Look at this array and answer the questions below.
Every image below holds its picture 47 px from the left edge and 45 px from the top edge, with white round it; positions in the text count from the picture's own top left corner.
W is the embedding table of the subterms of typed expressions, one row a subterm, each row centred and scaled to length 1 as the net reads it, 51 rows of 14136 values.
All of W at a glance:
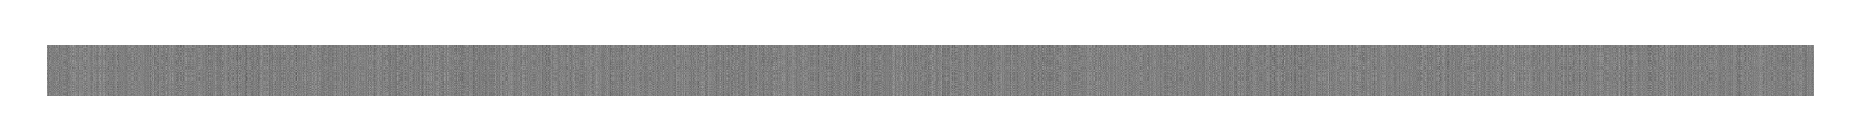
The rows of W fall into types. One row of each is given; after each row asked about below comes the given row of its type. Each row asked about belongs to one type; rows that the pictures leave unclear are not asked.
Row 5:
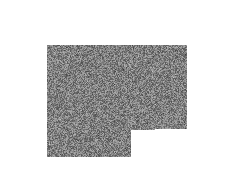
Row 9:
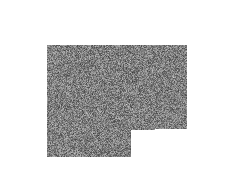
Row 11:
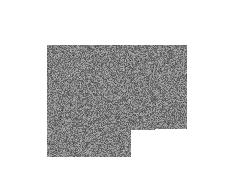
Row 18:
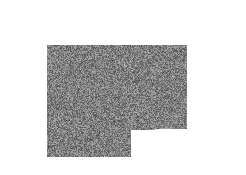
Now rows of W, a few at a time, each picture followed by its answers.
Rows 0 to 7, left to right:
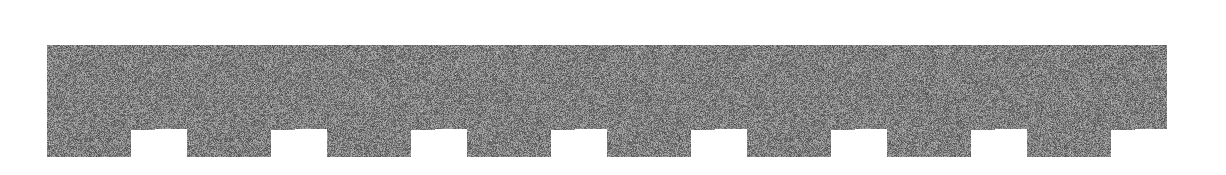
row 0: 5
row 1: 5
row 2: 18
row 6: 11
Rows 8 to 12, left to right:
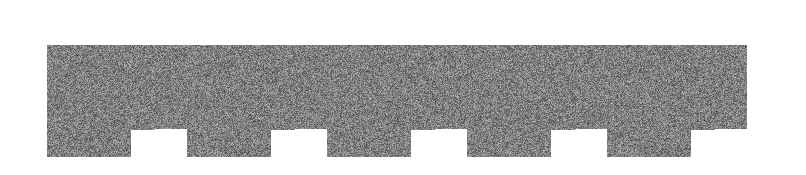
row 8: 5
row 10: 11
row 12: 9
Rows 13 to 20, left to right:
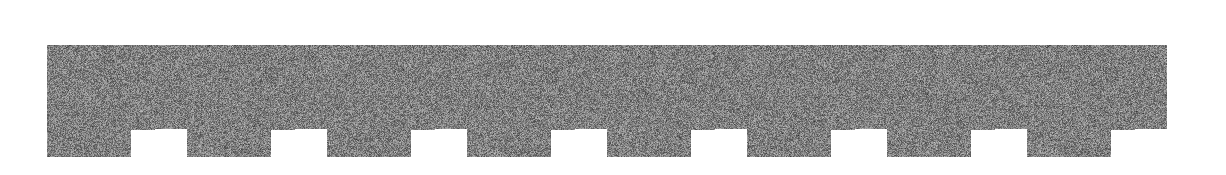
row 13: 18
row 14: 9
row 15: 5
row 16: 9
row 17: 9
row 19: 11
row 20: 9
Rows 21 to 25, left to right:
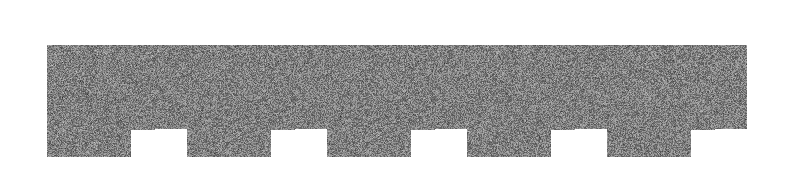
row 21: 11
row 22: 11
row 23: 11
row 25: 18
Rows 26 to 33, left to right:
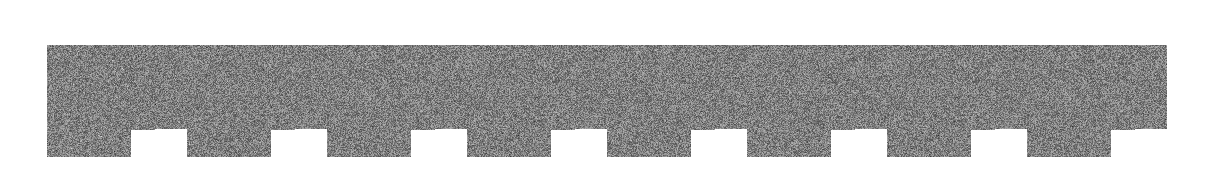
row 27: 5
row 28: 18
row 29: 18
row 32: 18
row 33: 18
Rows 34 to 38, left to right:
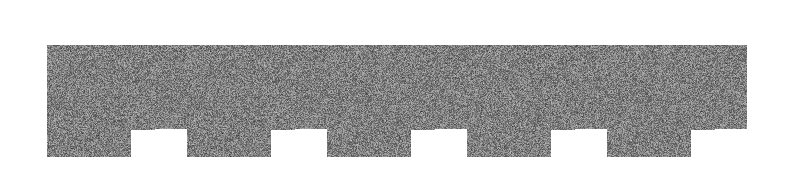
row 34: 18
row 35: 18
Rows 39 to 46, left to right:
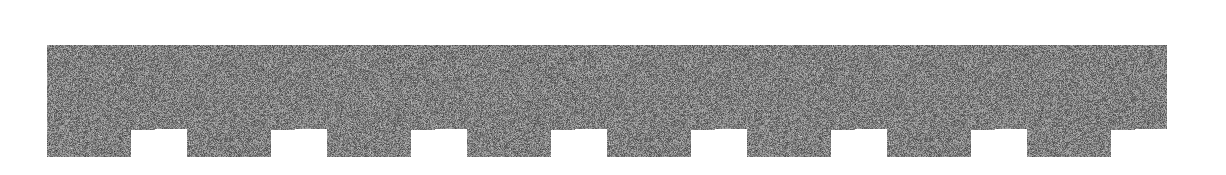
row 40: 5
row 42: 11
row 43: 5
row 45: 5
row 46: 11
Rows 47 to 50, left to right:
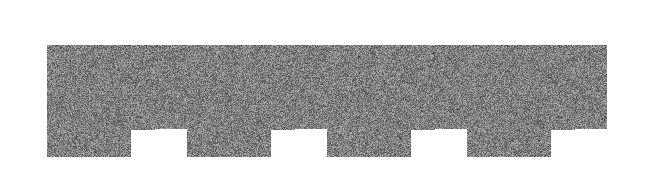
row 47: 18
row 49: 9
